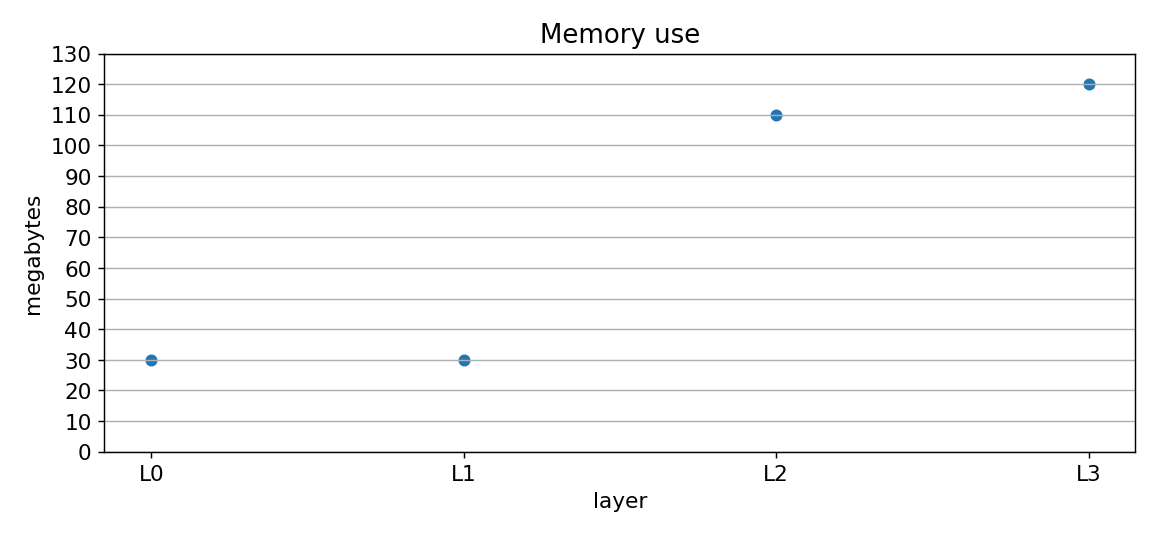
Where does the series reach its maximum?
L3
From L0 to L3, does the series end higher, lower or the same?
higher
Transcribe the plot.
Title: Memory use
x-axis: layer, ticks L0 L1 L2 L3
y-axis: megabytes, ticks 0 10 20 30 40 50 60 70 80 90 100 110 120 130
Values:
30 30 110 120
